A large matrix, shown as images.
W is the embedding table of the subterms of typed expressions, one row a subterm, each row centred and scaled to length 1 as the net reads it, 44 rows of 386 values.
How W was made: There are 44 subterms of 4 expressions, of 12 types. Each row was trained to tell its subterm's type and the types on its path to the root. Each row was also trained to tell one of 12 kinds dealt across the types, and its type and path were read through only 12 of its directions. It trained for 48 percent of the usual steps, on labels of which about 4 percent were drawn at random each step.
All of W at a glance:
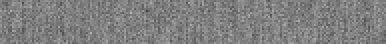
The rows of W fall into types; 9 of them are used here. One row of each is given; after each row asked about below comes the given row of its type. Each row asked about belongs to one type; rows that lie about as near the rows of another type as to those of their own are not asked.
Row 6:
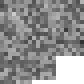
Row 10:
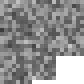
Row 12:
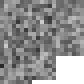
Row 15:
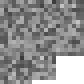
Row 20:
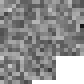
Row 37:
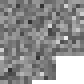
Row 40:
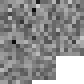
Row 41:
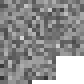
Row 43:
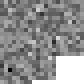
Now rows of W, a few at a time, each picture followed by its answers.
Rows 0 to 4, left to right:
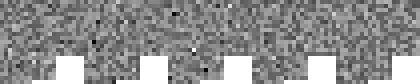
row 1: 6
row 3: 15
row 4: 6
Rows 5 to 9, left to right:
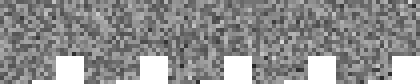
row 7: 12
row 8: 41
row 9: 15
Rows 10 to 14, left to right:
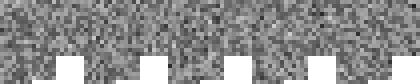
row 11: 41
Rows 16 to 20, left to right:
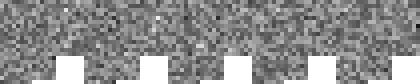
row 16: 15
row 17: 12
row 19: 6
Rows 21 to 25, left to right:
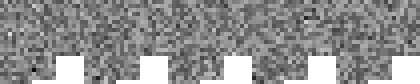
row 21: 15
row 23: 10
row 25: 10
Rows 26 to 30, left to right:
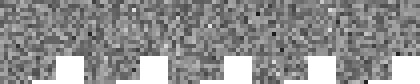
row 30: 10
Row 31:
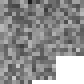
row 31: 10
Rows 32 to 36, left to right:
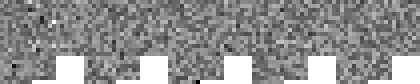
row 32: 37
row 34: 40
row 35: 41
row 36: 40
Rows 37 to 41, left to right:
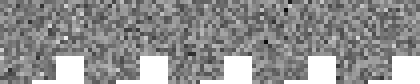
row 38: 40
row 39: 10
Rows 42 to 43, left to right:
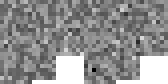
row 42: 40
